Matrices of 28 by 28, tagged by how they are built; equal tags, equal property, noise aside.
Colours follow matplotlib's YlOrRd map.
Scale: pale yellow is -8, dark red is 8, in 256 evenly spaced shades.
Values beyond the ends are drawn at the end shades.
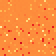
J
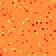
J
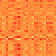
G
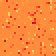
J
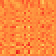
G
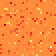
J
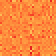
G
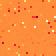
J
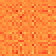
G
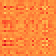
G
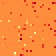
J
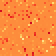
J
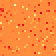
J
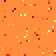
J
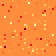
J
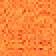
G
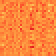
G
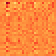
G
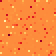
J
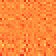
G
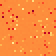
J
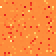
J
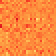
G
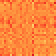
G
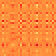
G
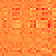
G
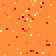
J
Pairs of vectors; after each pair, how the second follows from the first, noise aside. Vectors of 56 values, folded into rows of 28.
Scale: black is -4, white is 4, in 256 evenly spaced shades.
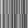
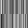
sign-scrambled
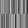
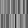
copied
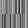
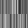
sign-scrambled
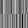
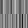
copied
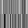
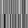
copied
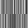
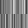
sign-scrambled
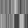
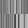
sign-scrambled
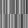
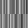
copied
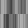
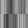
copied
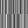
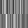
sign-scrambled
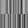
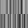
copied
